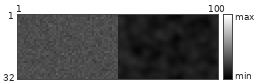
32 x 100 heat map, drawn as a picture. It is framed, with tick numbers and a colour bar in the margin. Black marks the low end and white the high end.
It is made of 1 by 2 panels. Panel 1,1: low, fine-grained, faint in contrast. Panel 1,2: very low, blotchy, faint in contrast.
